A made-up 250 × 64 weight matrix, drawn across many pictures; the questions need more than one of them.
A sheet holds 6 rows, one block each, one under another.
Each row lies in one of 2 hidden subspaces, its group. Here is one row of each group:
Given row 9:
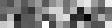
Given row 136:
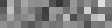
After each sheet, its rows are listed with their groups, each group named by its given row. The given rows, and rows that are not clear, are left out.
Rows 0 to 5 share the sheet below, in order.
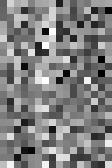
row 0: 136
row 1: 136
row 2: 136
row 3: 136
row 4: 9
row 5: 9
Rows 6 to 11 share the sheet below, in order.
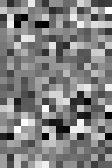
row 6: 136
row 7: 9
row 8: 136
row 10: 9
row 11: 136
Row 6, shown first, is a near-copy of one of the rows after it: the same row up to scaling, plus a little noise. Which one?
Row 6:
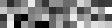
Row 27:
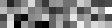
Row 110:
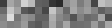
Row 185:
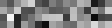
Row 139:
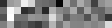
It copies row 27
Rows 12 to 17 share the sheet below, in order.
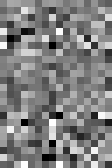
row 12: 9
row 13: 136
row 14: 9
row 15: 136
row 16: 136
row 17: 136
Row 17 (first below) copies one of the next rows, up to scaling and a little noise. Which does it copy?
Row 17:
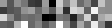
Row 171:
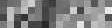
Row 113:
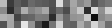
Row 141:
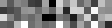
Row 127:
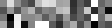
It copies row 141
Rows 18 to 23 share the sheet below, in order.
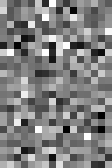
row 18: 136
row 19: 9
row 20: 136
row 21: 9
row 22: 136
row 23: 9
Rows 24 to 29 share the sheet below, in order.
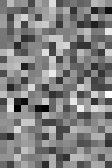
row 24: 136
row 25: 9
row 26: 136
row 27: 136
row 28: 9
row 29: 9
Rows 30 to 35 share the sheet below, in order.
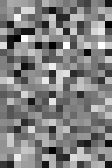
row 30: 9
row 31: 136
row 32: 9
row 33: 9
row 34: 9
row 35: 9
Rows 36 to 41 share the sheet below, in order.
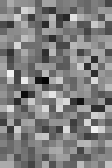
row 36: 9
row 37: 9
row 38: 136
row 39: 9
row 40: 136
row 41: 9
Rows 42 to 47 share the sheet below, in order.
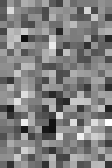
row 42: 136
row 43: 136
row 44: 9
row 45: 9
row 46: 136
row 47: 9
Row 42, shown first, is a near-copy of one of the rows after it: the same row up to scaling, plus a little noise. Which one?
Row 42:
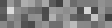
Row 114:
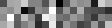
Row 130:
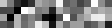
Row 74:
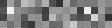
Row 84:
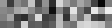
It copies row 74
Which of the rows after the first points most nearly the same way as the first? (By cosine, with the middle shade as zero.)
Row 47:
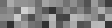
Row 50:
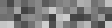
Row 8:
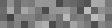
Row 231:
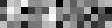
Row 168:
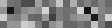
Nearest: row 168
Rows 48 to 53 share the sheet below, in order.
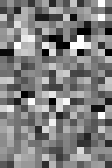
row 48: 136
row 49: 9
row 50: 9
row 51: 9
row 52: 136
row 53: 9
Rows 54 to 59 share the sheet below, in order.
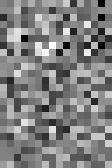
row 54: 136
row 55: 136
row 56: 9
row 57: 136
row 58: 9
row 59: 9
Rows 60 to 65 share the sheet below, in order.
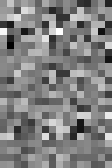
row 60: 9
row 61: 136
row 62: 9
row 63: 136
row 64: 9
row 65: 9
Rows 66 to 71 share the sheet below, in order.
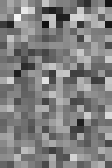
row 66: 9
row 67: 136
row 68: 9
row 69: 9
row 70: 9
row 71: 9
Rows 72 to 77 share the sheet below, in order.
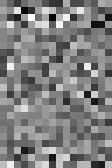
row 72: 9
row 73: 9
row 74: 136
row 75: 136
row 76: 136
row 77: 9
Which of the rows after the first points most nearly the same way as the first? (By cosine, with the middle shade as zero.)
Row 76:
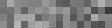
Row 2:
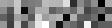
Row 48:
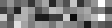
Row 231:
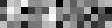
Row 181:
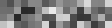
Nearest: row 231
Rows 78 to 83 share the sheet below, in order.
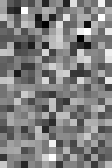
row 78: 136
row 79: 9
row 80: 9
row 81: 9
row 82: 136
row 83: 136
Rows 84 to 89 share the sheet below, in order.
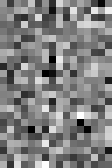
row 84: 136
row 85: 9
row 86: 136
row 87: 9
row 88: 9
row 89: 136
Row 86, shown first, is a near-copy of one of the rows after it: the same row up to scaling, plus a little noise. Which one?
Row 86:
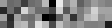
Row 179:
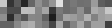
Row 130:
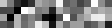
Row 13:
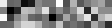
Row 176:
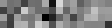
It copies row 176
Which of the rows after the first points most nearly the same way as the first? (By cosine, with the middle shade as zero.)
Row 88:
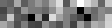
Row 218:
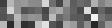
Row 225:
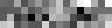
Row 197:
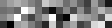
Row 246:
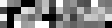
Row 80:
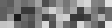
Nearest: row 225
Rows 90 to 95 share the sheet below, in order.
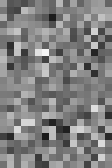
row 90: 136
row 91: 136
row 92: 136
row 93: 9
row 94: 9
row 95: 136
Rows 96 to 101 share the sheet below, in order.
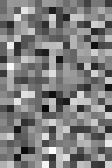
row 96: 9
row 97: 136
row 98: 136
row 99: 9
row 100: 9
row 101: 9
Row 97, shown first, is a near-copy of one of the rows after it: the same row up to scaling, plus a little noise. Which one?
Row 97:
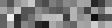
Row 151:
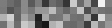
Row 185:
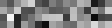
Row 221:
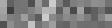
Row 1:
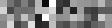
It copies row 185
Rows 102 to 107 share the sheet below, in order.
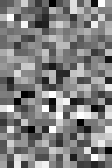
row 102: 136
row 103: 9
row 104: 9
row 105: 9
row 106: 9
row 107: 136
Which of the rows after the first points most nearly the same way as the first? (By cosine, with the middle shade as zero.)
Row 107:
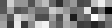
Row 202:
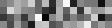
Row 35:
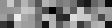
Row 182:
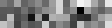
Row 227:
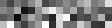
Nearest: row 227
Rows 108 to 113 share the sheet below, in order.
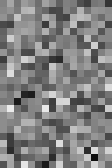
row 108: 9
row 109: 136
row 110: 136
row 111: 9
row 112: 9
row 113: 136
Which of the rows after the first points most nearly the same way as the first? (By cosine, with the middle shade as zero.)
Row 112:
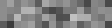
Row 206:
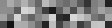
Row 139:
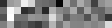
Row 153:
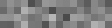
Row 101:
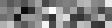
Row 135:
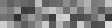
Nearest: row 206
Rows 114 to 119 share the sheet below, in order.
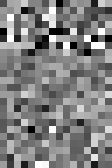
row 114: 136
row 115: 136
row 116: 9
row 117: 136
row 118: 9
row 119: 136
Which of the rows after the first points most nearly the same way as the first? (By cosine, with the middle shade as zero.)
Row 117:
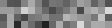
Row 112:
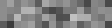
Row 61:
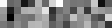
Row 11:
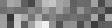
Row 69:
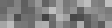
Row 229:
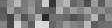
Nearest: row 112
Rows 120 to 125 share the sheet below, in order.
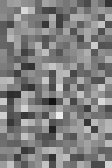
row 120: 9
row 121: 136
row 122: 9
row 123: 136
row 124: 136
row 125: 9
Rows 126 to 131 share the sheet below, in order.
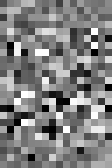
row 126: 136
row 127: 136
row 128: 9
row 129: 9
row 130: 136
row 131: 9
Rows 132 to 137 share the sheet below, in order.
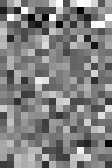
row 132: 9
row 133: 136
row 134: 136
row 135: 9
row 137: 9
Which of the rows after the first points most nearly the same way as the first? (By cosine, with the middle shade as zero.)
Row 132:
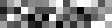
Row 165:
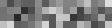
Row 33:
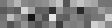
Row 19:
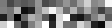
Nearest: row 33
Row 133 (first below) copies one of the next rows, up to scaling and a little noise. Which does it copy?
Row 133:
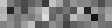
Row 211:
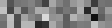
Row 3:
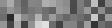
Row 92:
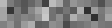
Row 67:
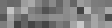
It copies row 92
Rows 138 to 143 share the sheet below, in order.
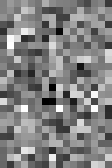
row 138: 9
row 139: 136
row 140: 9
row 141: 136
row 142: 9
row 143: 9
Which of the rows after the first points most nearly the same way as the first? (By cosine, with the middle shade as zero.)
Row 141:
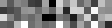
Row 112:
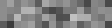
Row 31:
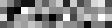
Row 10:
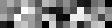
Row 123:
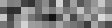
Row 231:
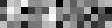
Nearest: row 123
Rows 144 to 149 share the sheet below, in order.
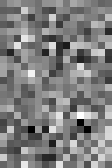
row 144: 9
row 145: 9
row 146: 9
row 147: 9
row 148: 9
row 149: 136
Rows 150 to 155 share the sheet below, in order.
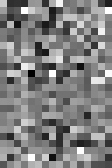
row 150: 136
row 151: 136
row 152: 9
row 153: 9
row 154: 9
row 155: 9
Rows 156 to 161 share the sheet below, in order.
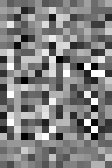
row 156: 9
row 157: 9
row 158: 136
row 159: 136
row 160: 136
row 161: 9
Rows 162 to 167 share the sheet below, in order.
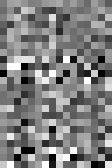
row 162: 9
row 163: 136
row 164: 136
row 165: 9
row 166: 9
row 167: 9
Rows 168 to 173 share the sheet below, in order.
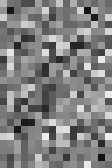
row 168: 136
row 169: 9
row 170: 136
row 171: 136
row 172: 9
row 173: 136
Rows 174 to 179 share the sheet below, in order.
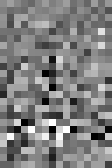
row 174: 136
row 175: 136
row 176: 136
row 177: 136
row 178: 9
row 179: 136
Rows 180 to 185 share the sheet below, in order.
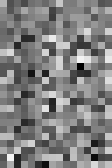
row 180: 136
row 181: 9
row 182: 9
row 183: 9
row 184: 9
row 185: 136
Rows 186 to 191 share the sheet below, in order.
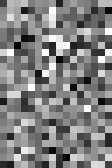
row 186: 136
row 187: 9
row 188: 136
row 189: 136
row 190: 9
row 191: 9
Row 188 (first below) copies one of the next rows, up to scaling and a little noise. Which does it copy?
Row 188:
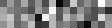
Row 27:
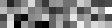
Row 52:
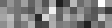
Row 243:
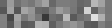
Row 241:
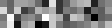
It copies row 52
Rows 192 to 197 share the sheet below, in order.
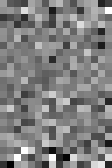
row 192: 136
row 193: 136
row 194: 136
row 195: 9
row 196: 9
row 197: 9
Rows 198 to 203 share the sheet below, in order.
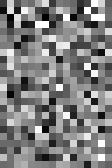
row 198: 136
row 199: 9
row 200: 136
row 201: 136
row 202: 136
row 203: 136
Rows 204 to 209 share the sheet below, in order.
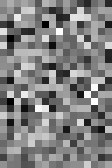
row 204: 9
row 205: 136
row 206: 9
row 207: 136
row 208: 136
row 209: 136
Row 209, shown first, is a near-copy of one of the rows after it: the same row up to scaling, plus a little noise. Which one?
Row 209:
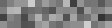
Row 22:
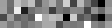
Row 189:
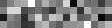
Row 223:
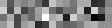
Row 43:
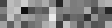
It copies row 189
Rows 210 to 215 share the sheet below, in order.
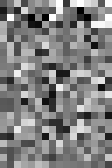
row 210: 9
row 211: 136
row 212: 9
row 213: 136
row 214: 9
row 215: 136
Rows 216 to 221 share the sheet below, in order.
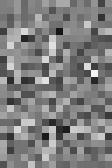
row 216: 136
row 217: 136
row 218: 136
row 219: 9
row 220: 9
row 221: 136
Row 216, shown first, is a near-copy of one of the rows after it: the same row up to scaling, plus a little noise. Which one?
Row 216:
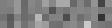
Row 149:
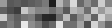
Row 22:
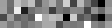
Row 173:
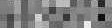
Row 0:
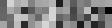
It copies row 173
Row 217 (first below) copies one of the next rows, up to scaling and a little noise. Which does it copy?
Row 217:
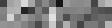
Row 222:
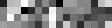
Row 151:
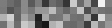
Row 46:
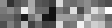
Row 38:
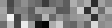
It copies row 222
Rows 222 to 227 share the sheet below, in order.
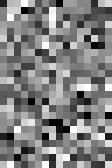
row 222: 136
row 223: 136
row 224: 9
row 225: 9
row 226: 9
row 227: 9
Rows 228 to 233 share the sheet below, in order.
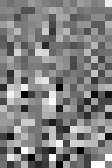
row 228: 9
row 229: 136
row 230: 136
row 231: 136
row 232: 9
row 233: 9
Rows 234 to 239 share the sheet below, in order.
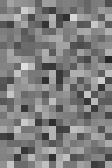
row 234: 9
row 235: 9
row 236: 9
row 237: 136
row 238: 9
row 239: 9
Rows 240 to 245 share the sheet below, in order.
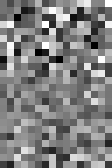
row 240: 9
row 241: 136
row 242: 136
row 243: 136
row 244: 9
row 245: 9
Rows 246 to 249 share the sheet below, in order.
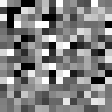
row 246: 136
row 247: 9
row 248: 9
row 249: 136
